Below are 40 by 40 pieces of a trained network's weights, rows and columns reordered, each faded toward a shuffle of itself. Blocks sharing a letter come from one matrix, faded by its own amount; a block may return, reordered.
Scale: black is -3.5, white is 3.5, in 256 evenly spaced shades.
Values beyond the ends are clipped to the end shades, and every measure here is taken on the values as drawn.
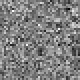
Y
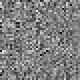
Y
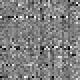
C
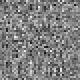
Y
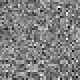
Y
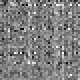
C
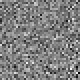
Y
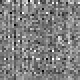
C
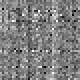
C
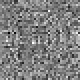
Y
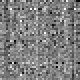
C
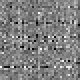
C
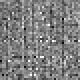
C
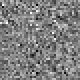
Y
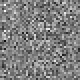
Y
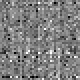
C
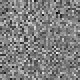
Y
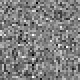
Y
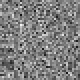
Y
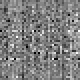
C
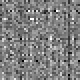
C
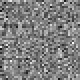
Y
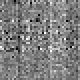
C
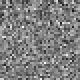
Y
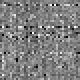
C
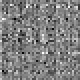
C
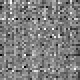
C
